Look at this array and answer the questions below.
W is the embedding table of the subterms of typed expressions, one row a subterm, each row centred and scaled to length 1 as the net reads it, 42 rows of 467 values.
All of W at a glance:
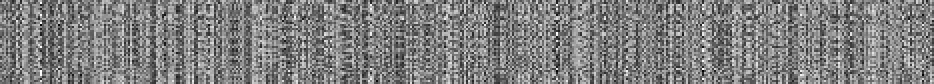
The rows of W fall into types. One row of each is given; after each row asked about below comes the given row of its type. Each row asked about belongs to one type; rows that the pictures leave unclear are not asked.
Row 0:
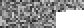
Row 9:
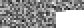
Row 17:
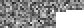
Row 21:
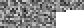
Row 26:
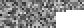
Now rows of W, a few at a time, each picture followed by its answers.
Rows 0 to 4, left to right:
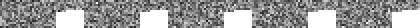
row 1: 21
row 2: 17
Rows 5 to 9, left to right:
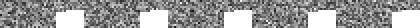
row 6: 26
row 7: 21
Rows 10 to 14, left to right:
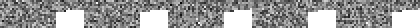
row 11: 21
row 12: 17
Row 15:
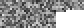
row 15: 26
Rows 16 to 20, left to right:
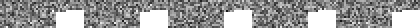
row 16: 17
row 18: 0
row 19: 26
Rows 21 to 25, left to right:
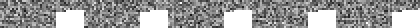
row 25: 21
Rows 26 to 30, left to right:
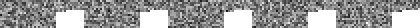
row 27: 21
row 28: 0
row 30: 21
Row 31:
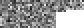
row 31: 0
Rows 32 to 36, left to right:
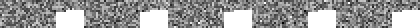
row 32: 26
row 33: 0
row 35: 26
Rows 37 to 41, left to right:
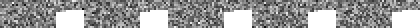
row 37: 9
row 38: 26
